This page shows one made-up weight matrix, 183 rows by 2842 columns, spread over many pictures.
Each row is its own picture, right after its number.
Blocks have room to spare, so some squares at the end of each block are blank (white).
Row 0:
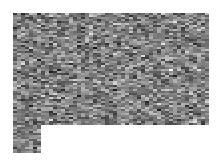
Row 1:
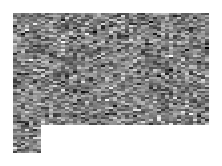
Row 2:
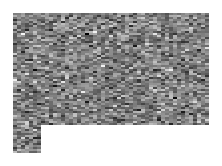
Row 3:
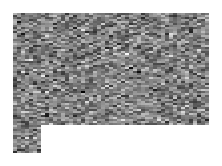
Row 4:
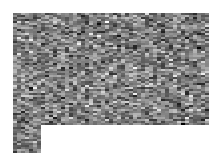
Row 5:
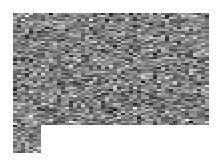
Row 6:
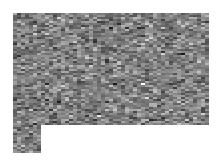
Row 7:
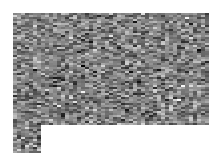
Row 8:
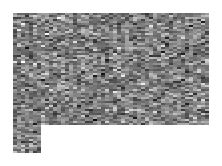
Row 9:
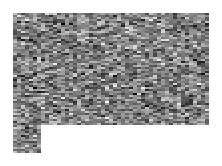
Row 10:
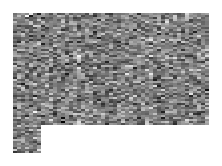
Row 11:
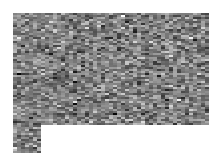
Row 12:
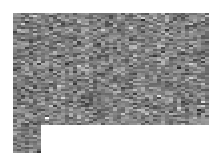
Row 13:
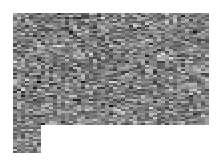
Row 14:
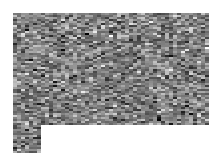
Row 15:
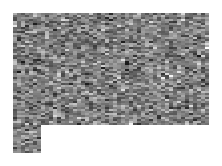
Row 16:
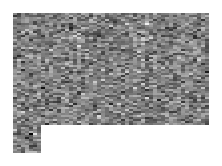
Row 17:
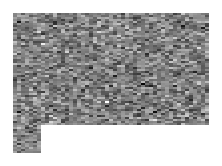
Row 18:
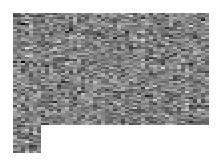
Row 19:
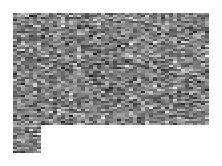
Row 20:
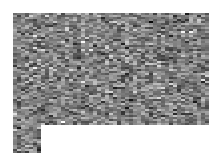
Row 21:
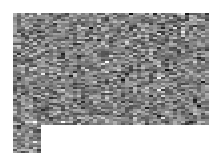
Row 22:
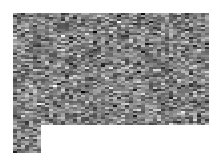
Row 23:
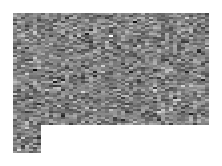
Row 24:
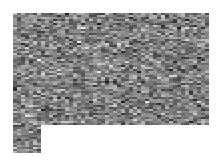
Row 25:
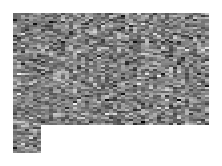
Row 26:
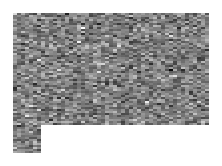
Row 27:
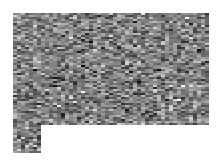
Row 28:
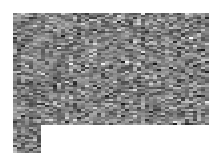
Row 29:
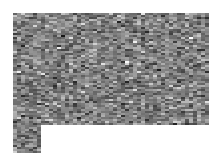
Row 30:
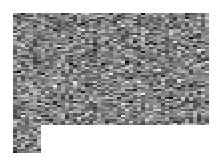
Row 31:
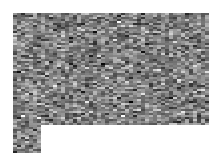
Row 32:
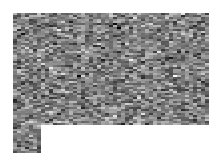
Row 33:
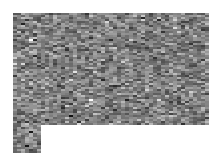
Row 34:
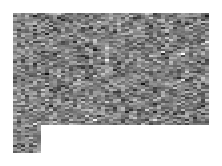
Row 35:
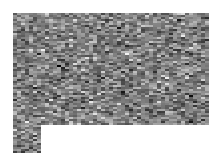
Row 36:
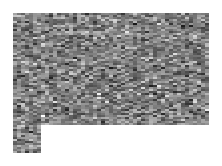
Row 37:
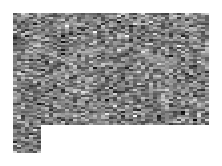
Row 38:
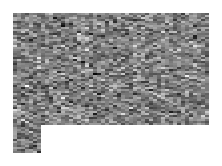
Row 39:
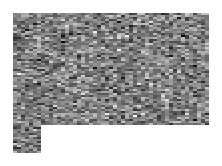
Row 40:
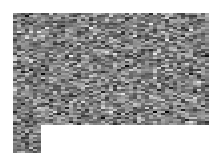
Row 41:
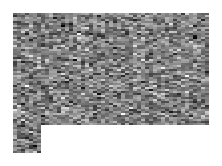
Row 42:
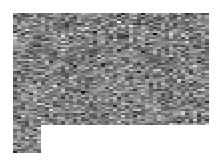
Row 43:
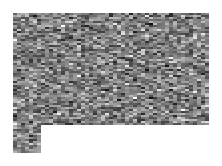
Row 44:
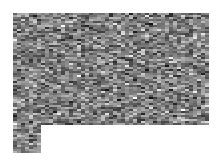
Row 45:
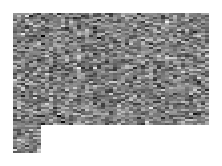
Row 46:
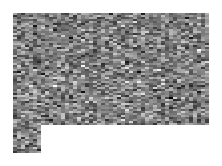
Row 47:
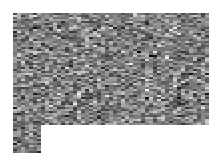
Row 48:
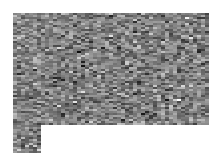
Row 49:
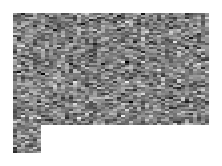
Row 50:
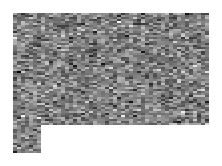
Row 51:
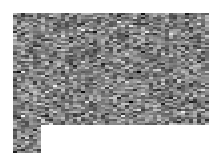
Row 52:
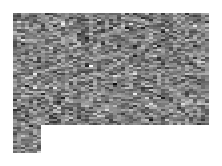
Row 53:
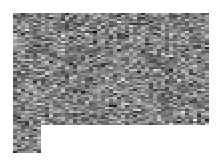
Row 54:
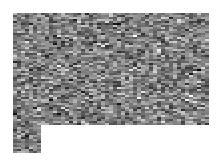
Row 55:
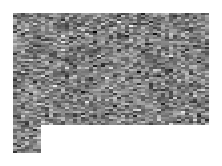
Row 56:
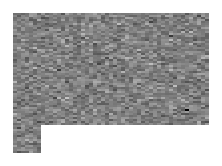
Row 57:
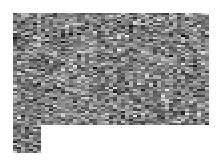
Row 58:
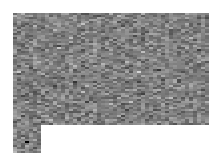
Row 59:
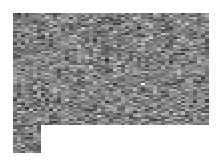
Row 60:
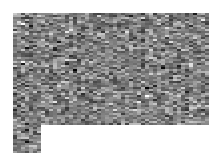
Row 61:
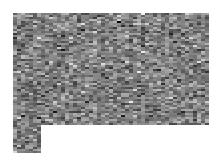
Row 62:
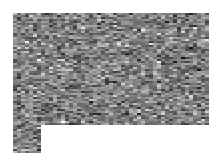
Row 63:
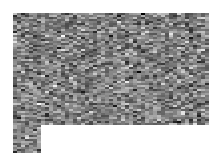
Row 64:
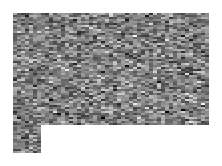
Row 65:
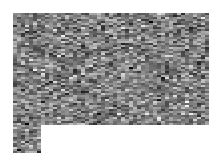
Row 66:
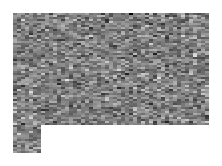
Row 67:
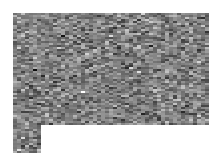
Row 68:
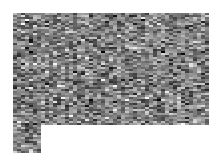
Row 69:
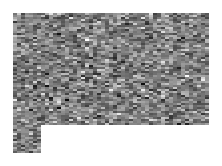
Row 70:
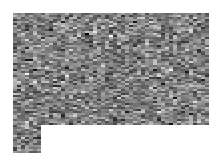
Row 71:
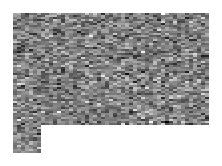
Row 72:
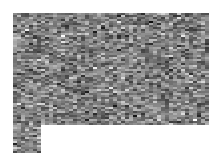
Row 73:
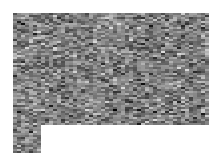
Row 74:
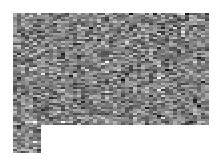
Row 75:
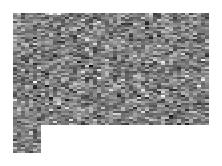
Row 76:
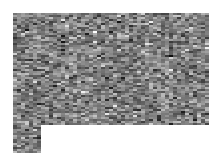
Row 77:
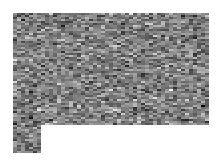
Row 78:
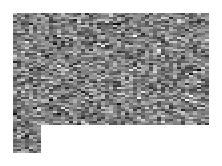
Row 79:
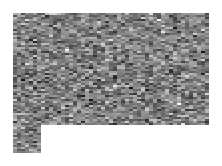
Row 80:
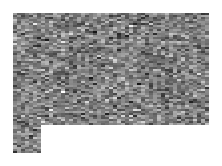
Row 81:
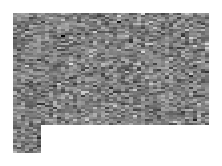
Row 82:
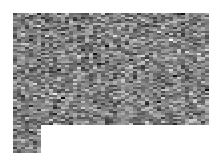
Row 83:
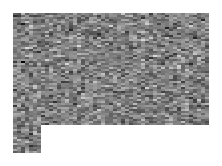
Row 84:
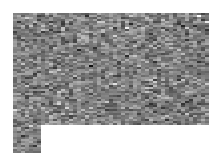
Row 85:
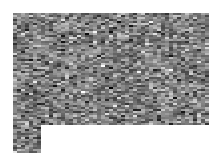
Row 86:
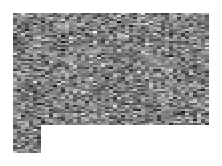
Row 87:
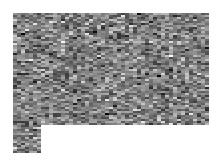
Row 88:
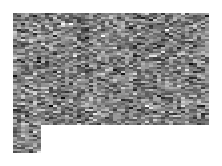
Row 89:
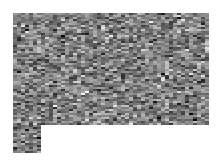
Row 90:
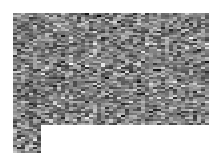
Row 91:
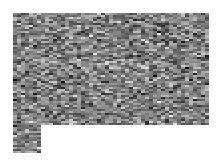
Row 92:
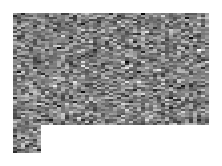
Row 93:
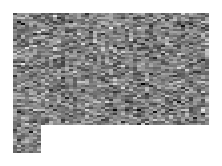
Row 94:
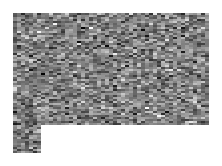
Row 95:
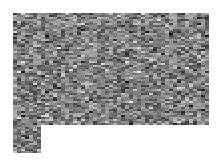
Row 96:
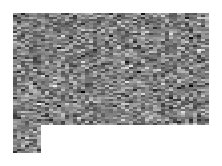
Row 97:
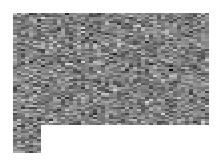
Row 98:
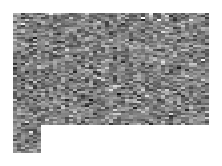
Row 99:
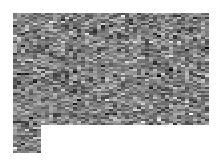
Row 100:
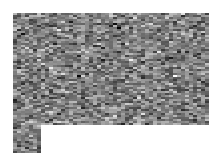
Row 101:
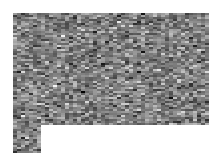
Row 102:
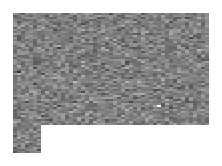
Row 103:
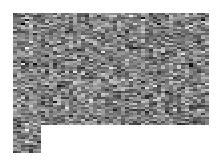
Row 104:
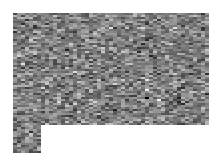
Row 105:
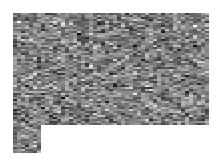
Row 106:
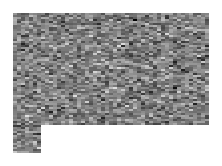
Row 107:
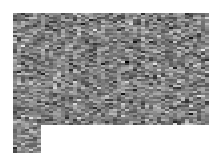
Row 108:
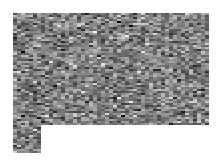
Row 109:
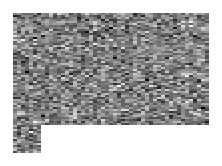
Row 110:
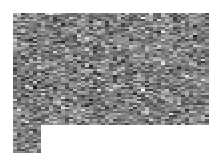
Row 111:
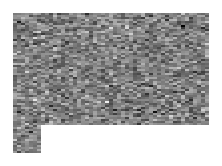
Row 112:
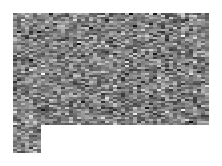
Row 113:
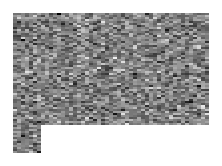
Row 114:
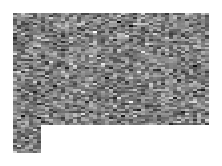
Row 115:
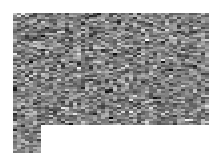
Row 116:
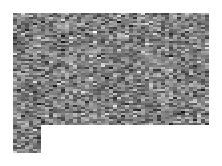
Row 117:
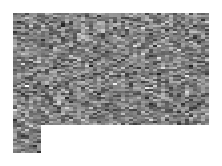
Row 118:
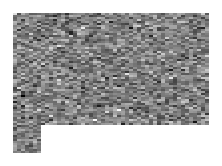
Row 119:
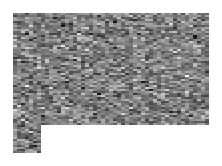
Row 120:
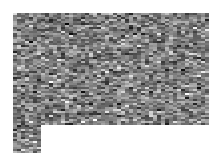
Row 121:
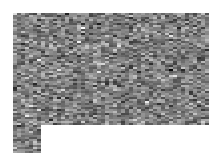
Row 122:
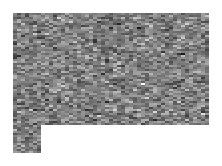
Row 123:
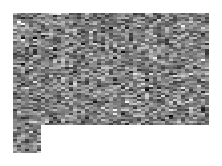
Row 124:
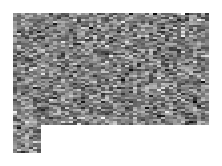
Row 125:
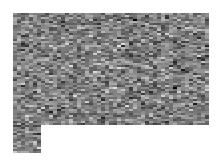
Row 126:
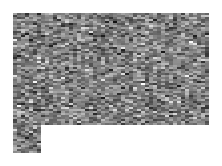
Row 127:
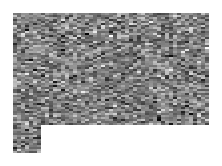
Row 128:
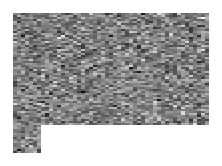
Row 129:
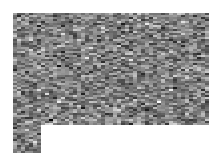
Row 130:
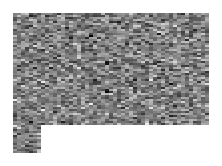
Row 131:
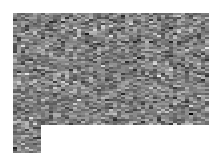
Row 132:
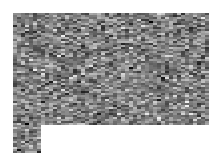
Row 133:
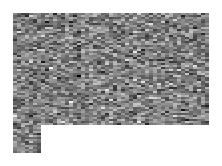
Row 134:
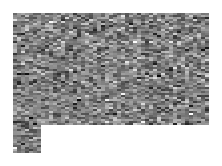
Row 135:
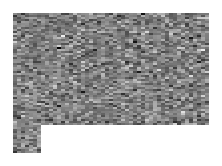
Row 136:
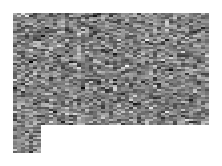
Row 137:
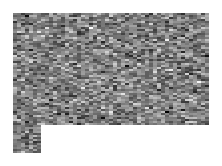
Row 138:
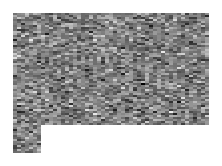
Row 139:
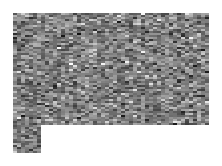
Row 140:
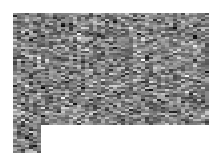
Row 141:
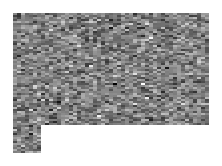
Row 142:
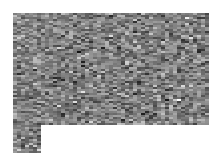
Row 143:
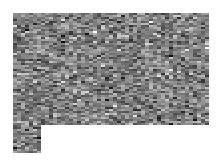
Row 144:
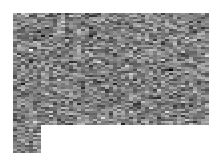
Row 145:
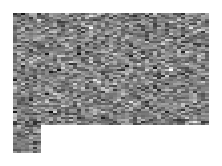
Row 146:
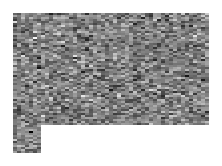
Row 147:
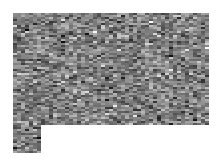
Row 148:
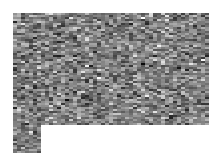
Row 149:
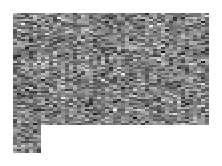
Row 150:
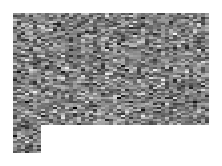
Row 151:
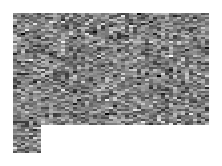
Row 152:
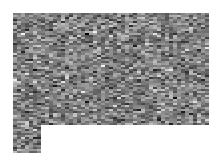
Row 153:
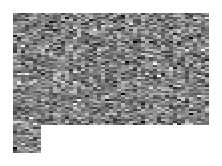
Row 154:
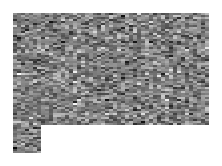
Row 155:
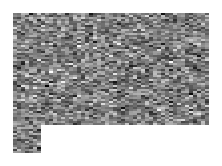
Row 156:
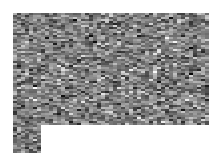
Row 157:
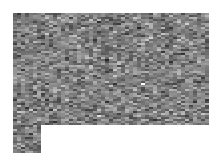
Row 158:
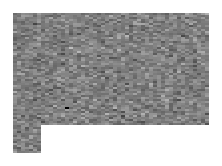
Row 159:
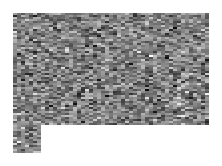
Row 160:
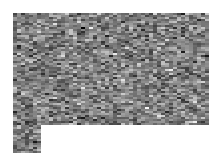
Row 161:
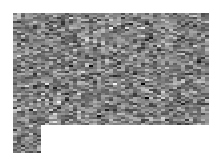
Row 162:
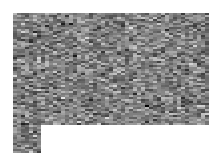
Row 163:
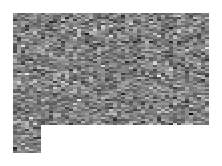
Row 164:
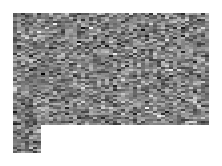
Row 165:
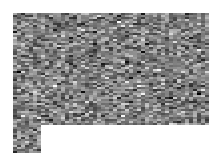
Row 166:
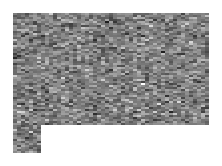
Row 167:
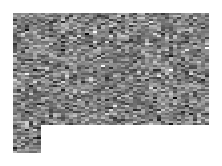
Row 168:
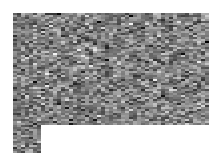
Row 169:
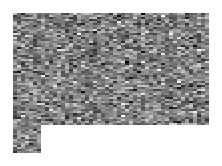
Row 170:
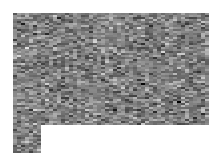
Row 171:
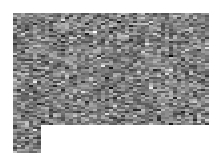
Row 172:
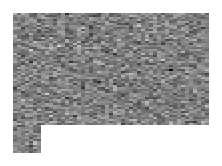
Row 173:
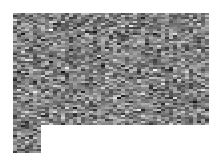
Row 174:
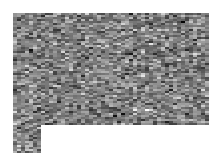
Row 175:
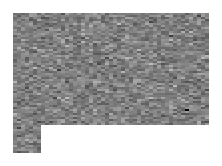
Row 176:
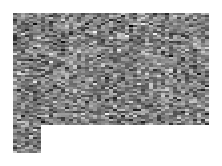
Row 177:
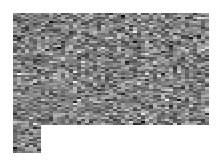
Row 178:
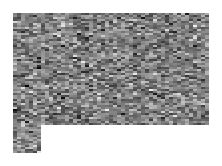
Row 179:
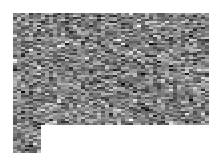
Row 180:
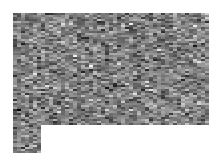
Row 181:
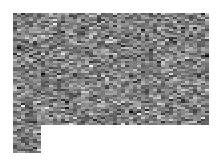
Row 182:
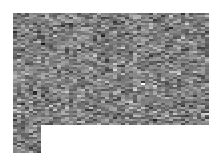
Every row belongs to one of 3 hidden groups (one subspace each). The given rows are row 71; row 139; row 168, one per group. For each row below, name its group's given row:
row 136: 71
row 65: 139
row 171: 139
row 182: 168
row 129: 71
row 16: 168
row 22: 139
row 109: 168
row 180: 168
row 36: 168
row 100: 71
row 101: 139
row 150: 139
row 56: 71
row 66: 71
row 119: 168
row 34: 168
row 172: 71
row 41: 168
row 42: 139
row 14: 139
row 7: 139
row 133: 71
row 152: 139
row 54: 71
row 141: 168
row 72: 139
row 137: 71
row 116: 139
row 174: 71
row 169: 139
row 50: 139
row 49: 139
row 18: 168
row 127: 139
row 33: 168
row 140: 168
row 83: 168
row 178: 168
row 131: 139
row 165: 139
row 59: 168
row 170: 168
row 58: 139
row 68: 168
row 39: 139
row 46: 139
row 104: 168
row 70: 139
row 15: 139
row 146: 168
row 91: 71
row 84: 168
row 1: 139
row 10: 71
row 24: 71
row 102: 139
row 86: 139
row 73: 168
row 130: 71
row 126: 168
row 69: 168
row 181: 71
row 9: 168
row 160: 71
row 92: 139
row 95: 139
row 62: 71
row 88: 168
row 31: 139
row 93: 168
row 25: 139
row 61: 139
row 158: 139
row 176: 139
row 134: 139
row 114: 139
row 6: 168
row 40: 71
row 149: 168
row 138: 168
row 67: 139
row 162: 168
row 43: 71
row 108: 139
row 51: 139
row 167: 139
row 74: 71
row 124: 71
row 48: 139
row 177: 139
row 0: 71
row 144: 71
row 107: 139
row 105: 168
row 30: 139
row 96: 139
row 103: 168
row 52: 168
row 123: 168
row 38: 168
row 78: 71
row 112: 71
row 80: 139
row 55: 139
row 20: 71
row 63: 139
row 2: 139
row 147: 139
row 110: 168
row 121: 71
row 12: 168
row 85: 139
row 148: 168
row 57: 139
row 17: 168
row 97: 71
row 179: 71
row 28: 139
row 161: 168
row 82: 71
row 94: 71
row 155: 71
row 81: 139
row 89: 139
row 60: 168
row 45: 71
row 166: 168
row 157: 168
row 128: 139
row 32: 71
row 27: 139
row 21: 71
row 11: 139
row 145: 71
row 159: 168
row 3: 139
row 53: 139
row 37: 139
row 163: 139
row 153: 139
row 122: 168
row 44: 71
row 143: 139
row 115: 71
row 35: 71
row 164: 71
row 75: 168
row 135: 139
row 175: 71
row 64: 71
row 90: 139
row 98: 168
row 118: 71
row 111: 168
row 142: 139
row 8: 168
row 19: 71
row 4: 168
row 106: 71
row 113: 168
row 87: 139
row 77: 71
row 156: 71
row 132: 139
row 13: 71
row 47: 168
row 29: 139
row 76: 139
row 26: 71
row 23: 139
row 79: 168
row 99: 139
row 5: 71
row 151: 139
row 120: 71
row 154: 139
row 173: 139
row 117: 168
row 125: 71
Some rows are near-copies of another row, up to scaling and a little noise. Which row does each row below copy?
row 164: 94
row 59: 157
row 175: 56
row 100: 32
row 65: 132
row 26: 121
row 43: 44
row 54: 78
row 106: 125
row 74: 21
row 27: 7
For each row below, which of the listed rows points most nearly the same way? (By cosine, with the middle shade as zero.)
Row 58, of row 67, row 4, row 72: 67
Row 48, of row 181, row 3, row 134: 134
